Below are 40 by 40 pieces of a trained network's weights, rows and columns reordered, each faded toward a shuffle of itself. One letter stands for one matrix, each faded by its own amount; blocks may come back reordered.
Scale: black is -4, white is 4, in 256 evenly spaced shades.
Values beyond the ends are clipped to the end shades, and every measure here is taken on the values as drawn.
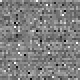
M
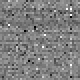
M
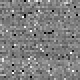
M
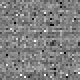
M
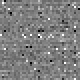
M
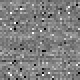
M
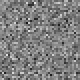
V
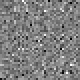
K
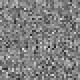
V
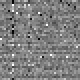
M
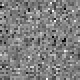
K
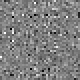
K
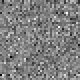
V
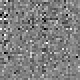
K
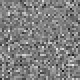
V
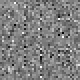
K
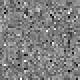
K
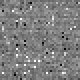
M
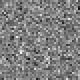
V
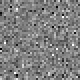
K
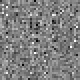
K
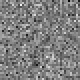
V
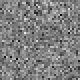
V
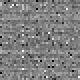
M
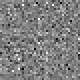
K
